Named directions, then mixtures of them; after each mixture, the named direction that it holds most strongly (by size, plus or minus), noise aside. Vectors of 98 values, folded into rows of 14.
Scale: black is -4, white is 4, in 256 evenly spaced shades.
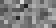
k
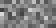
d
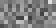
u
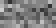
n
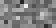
k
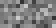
k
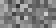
k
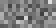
u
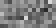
u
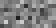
k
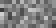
d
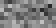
n
